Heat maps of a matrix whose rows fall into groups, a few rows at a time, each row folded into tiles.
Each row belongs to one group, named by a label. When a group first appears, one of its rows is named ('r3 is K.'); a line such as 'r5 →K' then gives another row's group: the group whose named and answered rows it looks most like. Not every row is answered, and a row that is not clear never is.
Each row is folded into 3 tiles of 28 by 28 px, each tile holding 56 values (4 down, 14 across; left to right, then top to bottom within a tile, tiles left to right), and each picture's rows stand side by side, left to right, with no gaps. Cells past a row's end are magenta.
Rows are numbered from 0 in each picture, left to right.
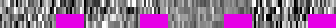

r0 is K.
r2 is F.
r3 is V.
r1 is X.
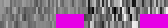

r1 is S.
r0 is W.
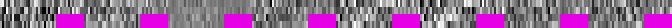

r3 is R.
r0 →V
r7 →S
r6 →S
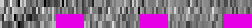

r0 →R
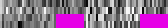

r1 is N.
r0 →R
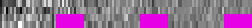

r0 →X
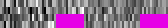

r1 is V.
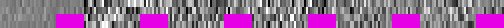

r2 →V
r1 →X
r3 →K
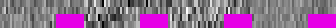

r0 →N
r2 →N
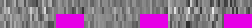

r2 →R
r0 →F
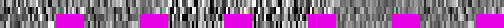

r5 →S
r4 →V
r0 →S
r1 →S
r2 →V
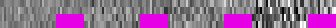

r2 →X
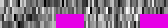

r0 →R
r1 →N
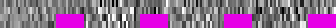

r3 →S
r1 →K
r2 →K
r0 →F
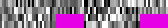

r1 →X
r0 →K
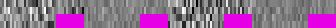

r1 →N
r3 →V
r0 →F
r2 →K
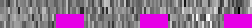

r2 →K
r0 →F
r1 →V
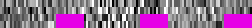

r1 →K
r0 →S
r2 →F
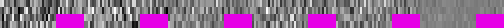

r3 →K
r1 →F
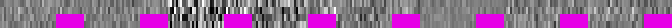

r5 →N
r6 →N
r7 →R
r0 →N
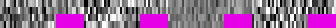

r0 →S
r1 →X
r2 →W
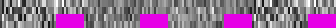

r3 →X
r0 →X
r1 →V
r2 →F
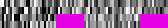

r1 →N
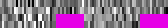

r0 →K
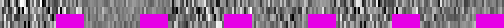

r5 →R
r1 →N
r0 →V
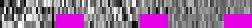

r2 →V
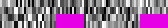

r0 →K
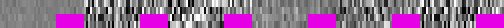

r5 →V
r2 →X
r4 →S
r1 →V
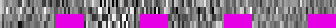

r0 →R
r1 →K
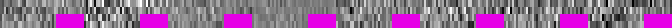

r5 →F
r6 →N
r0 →X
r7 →R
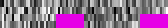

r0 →N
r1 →S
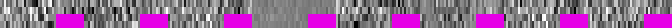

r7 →N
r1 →S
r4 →R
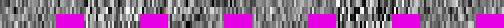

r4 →V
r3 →N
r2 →R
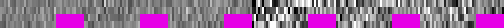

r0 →W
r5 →F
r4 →X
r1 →R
